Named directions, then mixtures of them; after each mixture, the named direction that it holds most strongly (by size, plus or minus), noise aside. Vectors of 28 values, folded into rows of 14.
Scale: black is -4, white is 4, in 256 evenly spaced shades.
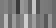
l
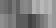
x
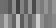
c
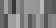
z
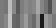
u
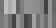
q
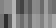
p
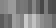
x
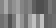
x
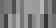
z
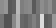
u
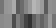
q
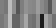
u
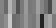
u
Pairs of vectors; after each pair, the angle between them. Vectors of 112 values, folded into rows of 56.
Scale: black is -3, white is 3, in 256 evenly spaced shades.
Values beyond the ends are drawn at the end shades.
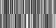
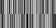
nearly opposite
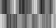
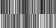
partly aligned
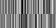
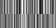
nearly opposite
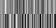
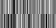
orthogonal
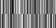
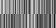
orthogonal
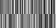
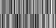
nearly opposite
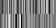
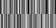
partly opposed
